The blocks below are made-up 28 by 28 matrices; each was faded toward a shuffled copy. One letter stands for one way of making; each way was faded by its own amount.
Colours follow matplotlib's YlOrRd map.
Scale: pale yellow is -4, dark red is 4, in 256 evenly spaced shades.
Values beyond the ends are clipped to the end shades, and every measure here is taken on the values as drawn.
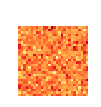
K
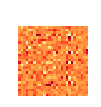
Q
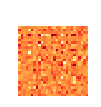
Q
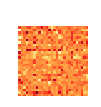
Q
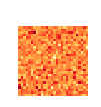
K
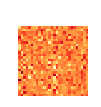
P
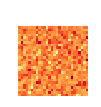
P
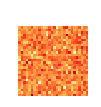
K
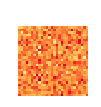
K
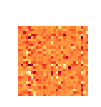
Q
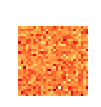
K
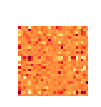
Q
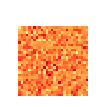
K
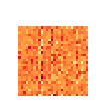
Q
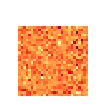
P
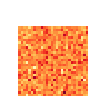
K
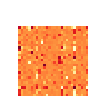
Q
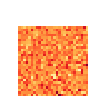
K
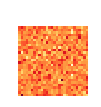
K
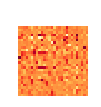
Q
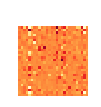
Q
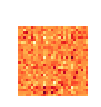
Q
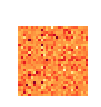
P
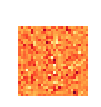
P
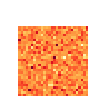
K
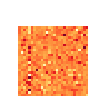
P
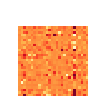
Q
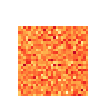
K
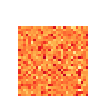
P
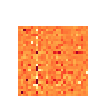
Q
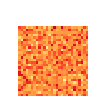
K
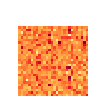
P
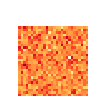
K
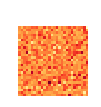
K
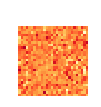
P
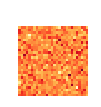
K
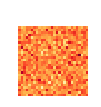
K
